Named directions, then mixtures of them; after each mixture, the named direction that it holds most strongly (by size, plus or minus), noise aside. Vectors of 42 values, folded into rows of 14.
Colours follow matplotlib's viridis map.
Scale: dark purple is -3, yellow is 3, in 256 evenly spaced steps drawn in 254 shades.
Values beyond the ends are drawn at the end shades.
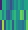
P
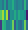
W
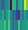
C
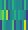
W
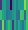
P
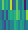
C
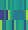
W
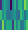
P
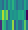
W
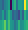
C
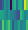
C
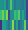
W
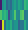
P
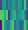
W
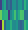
P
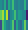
W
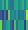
W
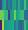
W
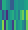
P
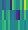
C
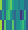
P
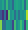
W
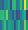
C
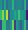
W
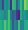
C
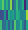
W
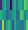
P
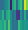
C
